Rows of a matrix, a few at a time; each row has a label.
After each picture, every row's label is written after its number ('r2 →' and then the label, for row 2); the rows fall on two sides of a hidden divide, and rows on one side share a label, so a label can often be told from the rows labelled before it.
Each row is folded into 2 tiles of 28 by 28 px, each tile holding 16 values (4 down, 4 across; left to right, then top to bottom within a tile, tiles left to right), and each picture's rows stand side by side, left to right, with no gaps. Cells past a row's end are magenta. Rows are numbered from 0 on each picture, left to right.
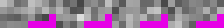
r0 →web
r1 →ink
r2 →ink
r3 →ink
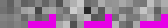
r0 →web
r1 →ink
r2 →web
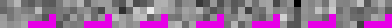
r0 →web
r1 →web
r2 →ink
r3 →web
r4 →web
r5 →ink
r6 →web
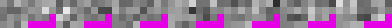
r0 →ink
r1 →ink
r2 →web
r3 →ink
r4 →web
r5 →web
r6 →web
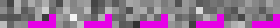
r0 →web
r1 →ink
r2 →web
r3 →web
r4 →web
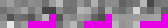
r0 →web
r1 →web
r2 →ink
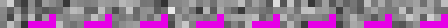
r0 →web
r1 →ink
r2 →web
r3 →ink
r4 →ink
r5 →web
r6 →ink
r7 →ink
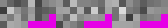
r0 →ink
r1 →ink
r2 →ink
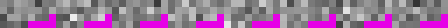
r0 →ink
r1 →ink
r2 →ink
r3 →ink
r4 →web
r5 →ink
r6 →ink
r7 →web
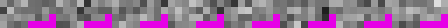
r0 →ink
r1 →web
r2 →web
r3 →ink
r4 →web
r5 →web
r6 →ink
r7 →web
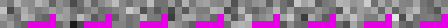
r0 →web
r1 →ink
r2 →web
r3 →ink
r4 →ink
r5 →ink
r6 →ink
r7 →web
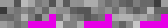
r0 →ink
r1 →ink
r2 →ink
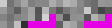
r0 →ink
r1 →web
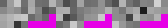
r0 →ink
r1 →web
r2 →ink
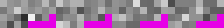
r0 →web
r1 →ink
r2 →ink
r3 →ink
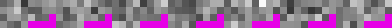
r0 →ink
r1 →web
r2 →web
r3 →web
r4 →web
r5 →ink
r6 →ink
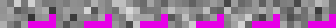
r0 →ink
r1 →web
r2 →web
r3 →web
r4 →ink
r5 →web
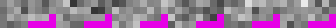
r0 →ink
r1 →web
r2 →ink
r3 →web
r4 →ink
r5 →ink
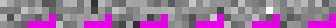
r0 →web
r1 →ink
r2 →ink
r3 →web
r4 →ink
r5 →web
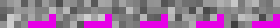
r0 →ink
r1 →ink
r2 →web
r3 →web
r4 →ink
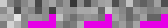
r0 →ink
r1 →web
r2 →web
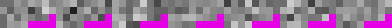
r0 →ink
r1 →web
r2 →ink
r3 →ink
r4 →web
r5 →web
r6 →ink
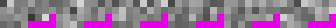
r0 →ink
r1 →ink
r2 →ink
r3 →ink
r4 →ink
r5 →ink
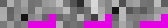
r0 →web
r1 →ink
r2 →ink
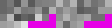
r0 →web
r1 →ink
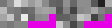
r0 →ink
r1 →ink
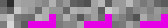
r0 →ink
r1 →web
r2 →web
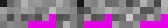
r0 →web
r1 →web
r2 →ink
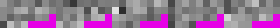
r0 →web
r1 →ink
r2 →web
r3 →ink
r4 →ink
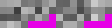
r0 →web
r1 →web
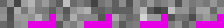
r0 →web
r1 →web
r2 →web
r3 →web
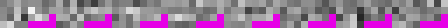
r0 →web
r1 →ink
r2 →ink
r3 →ink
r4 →ink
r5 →web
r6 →web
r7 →ink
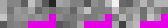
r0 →web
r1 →web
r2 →ink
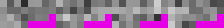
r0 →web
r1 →ink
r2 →web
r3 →ink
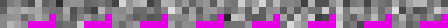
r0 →web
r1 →ink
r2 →ink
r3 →ink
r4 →ink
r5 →ink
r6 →web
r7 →ink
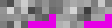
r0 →ink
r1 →ink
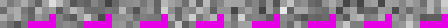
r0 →ink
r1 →web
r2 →ink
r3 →web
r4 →web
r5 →web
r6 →ink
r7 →ink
